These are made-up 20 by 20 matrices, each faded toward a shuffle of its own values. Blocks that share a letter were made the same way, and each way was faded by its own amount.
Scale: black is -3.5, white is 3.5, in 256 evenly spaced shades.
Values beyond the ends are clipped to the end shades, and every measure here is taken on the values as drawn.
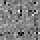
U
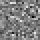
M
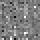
U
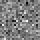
M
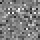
M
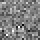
M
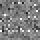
M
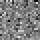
M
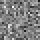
M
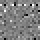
U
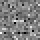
M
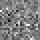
M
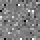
U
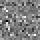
M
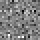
M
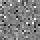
U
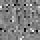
U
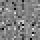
U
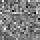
M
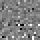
U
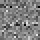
M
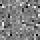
U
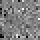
U
